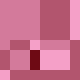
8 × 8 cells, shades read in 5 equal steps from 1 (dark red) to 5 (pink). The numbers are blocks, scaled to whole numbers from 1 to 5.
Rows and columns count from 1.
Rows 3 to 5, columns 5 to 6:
3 3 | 3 3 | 4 4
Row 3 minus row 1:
0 0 0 0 0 0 0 0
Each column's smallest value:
3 3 3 1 3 3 3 3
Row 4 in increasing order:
3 3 3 4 4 4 4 5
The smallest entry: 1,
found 2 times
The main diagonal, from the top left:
4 4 4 4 4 5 5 3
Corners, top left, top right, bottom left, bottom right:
4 5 5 3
